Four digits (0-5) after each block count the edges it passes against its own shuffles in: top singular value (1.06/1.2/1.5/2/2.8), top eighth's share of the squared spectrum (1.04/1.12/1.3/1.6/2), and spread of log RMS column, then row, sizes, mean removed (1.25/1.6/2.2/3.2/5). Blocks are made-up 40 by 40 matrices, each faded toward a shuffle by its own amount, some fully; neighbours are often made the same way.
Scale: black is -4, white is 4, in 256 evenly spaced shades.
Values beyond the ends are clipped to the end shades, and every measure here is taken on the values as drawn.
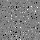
2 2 1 1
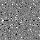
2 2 0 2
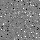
0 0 0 0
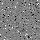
0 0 0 0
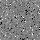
0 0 0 0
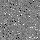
0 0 0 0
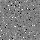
1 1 0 0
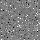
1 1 1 0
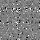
2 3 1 2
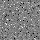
0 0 0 0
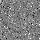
0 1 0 0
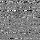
2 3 0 3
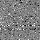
2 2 0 2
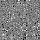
3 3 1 1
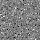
2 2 0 0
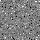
1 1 0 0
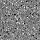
0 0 0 0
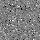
2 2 0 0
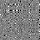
4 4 2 2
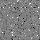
1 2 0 0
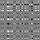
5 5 3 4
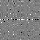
4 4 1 1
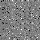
3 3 0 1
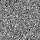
1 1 0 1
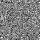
2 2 1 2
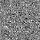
2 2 0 2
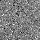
0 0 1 0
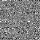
3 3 1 2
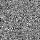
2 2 0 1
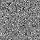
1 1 0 1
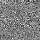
2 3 0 2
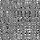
4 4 2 2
